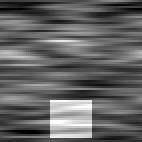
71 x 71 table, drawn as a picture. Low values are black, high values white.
The ninth with the highest average is the bottom middle. The bottom middle is the roughest part. In the bottom middle lies a patch that is higher than the rest.
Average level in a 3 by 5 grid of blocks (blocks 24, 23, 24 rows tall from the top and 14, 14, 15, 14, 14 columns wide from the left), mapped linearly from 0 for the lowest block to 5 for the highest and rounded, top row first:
00210 | 21101 | 01510
